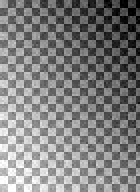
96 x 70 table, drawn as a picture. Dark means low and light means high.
The top right is the ninth with the lowest average. There is an overall slope up to the bottom left. The halves do not mirror each other. The bottom left is the ninth with the highest average.
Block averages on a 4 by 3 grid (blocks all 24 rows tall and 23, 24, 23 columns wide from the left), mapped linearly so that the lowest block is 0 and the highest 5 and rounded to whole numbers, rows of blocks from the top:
2 1 0
3 2 1
4 3 2
5 4 3
